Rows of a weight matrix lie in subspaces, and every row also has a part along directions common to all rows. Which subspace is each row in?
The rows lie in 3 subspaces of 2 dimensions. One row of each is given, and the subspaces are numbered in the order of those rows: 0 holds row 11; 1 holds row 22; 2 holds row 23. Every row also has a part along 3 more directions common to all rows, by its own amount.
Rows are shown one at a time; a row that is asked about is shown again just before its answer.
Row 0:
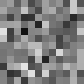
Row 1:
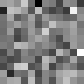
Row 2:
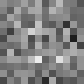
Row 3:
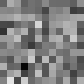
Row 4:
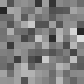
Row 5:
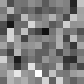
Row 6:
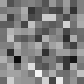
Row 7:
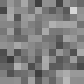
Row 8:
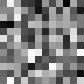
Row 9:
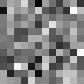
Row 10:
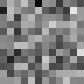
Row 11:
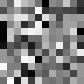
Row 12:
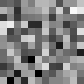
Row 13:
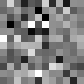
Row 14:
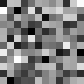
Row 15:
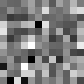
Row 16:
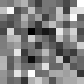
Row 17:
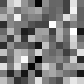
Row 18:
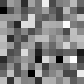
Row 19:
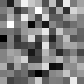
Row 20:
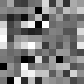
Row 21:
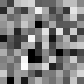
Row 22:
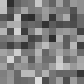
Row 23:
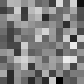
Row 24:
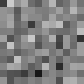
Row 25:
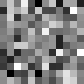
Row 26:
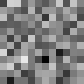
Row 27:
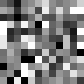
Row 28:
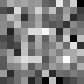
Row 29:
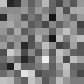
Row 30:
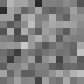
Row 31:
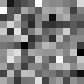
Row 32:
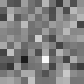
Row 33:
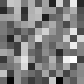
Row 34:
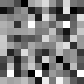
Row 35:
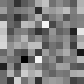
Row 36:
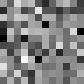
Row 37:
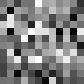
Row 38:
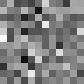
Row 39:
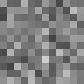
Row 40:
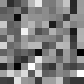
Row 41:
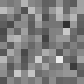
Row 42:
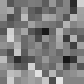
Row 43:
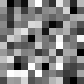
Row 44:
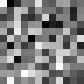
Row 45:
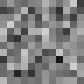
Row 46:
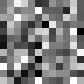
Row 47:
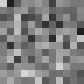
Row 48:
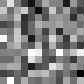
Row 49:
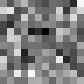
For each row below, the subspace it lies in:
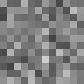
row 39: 1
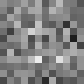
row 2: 2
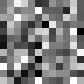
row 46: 0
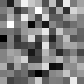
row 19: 0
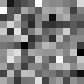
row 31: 1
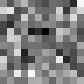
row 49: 2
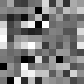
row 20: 0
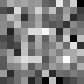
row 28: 2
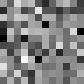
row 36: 0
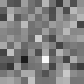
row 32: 1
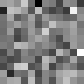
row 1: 1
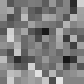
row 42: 2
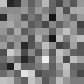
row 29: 1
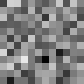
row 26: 1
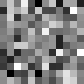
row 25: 1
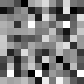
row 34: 2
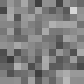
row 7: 1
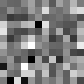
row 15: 0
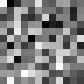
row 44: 1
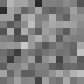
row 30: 1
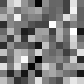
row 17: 0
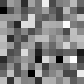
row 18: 2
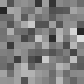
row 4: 1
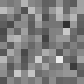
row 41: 2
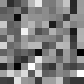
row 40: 0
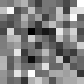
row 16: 2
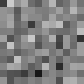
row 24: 1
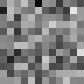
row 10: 1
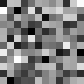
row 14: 1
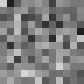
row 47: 1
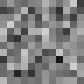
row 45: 2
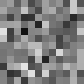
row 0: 0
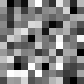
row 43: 1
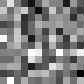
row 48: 0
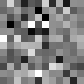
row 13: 0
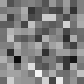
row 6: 2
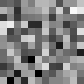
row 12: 0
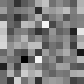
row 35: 0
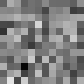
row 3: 0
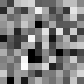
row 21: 0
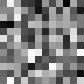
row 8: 0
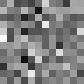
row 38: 0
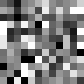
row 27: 0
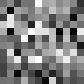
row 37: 2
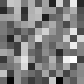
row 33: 2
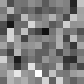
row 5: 2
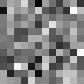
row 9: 1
